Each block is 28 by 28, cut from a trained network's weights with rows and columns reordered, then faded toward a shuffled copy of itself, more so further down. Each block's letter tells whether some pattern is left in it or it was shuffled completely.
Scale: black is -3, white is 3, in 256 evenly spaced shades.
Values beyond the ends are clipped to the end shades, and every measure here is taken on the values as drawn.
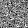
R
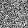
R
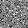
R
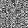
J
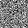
R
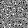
R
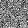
R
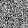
R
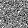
R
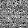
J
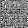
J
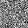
R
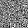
J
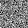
R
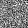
R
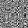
J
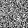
R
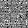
J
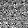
J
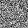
R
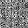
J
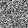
R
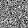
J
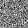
R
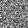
R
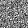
R
